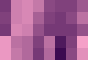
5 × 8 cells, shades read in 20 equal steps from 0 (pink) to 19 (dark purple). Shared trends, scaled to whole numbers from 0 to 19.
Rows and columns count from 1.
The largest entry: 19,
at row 5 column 6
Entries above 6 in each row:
5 5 6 4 5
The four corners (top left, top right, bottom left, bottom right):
13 9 1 2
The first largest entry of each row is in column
1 6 1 6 6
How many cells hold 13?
7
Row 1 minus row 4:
12 -2 -4 -7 5 -5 0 9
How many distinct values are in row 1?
7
